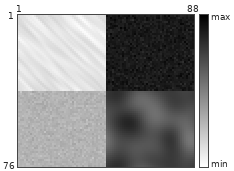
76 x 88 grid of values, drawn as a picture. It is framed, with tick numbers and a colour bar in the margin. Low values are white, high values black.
The table splits into 2 rows of 2 panels. Panel 1,1: very low, slanting down to the right, faint in contrast. Panel 1,2: very high, fine-grained, faint in contrast. Panel 2,1: low, fine-grained, faint in contrast. Panel 2,2: high, smooth.
